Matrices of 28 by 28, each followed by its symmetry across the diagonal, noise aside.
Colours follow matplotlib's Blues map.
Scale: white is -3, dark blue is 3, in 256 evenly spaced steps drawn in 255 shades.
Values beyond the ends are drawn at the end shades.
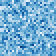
neither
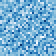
symmetric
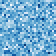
neither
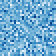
antisymmetric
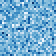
symmetric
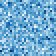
neither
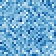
symmetric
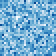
symmetric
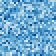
neither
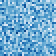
antisymmetric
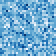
antisymmetric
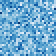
neither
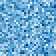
neither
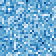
symmetric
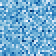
neither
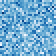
neither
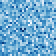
antisymmetric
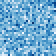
antisymmetric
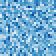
antisymmetric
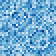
symmetric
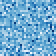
antisymmetric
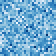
symmetric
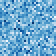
neither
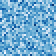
antisymmetric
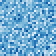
symmetric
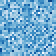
symmetric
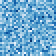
neither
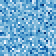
antisymmetric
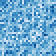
symmetric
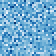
antisymmetric
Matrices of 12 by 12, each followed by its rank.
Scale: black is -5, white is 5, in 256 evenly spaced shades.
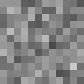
full rank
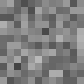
full rank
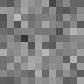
full rank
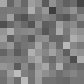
full rank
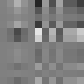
one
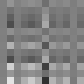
one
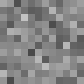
full rank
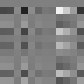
one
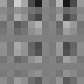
one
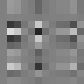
one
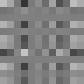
one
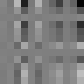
one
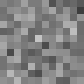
full rank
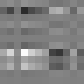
one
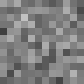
full rank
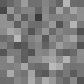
full rank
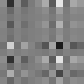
one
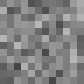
full rank
